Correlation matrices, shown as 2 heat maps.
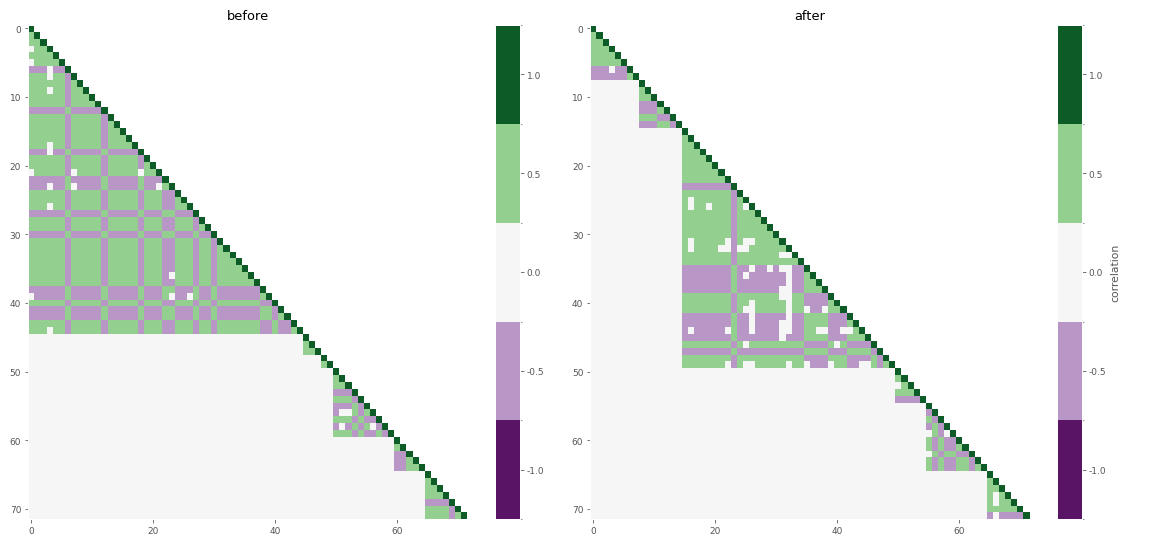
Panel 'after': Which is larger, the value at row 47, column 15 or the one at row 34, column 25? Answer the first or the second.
the second
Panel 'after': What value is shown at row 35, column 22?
-0.5
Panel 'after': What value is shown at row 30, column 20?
0.5
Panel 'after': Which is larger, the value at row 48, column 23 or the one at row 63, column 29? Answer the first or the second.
the second
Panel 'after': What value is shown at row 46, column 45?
-0.5
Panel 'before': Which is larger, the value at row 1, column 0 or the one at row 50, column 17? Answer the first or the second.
the first
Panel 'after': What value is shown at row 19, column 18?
0.5
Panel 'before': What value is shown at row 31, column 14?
0.5
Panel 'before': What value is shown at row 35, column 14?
0.5
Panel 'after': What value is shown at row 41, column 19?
0.5
